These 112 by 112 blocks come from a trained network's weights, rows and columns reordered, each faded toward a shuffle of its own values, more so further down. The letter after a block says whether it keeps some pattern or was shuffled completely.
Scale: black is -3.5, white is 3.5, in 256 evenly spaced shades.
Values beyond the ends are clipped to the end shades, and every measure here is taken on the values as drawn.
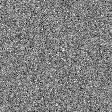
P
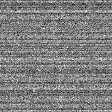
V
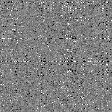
V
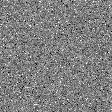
P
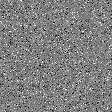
P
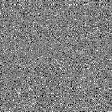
V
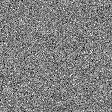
P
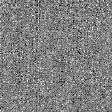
V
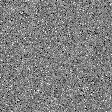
P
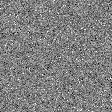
P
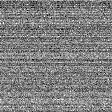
V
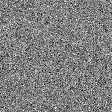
P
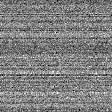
V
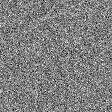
P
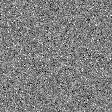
P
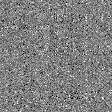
V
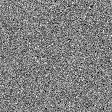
P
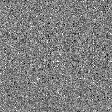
V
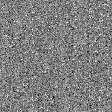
V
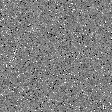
P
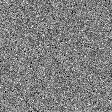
P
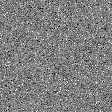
P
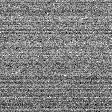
V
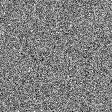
P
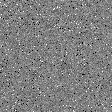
P
